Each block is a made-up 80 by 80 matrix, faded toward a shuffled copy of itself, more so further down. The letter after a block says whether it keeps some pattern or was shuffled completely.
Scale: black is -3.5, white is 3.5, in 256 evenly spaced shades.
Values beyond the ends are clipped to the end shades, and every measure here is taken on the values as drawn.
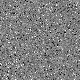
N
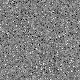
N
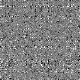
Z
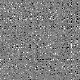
Z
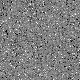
N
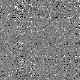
Z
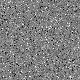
N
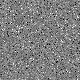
N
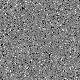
N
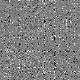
Z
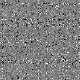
Z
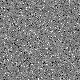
N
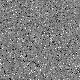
N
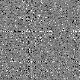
Z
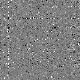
Z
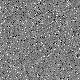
N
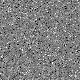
N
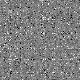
Z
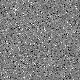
N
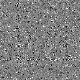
Z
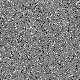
N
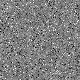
N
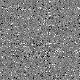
Z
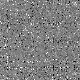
Z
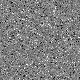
N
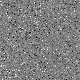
N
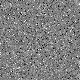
N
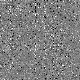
Z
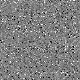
Z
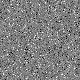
N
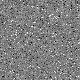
N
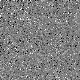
Z
